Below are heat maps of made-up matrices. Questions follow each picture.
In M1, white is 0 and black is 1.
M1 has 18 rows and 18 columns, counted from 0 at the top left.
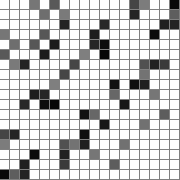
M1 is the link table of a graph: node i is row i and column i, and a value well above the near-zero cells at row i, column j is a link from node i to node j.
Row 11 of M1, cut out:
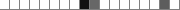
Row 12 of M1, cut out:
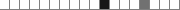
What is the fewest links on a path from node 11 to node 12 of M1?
3
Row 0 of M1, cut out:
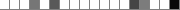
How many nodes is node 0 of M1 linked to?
5
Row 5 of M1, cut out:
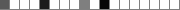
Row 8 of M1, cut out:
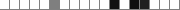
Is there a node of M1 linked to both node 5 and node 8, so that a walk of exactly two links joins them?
no
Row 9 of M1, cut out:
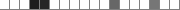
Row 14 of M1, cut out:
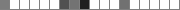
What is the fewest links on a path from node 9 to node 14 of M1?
3
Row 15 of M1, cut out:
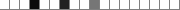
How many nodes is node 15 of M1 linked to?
3
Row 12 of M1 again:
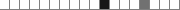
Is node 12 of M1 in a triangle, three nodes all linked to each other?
no
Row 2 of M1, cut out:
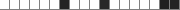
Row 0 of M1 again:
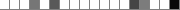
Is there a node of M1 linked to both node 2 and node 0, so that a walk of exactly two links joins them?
yes
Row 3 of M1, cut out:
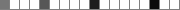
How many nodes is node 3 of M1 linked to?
4
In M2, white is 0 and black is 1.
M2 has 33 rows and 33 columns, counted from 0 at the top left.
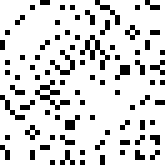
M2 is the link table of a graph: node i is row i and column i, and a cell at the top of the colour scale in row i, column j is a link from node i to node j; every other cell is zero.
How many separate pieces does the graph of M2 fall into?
1
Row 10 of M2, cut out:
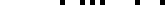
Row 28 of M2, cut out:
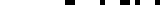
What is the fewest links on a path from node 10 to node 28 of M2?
2
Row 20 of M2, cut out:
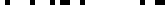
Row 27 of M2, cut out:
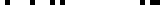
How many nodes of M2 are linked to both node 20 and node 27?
6
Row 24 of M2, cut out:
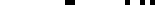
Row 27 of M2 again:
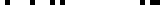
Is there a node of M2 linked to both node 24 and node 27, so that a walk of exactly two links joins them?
yes
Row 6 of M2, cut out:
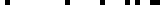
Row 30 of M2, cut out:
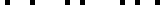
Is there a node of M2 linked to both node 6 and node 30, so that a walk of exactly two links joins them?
yes
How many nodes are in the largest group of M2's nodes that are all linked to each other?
5
